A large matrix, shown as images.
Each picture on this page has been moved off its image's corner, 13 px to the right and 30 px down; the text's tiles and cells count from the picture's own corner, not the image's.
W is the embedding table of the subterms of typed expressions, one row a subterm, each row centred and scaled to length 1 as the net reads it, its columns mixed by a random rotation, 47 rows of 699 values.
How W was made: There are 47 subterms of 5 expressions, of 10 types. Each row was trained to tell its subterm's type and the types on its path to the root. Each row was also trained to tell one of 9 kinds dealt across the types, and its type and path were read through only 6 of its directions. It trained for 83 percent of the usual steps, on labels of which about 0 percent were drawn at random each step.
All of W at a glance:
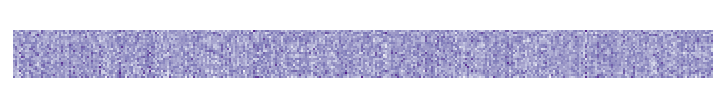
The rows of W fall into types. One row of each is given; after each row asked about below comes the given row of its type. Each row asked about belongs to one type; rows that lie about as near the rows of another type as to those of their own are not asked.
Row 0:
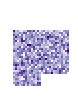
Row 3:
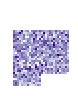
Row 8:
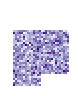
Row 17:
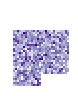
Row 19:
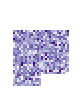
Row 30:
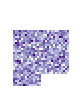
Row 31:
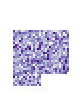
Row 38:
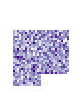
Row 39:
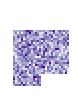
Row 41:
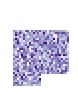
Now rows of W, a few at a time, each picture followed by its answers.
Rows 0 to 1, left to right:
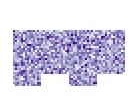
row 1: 39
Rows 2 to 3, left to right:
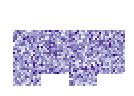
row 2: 19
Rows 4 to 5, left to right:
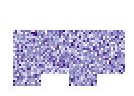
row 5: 30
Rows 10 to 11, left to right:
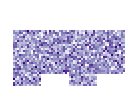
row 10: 41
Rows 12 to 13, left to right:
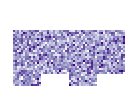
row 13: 41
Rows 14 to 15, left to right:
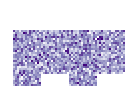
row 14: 31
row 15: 39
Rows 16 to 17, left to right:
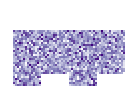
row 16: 31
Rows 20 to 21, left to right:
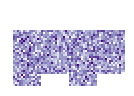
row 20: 31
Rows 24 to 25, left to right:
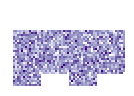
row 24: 31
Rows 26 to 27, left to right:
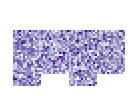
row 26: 30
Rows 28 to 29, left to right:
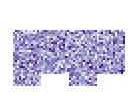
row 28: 19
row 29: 41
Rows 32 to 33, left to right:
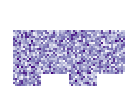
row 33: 17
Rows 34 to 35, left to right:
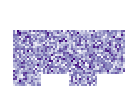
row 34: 17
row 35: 19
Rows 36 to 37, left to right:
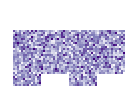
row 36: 39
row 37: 17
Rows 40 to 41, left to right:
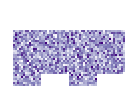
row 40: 41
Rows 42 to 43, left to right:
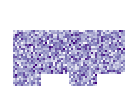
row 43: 31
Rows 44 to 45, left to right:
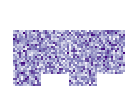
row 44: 17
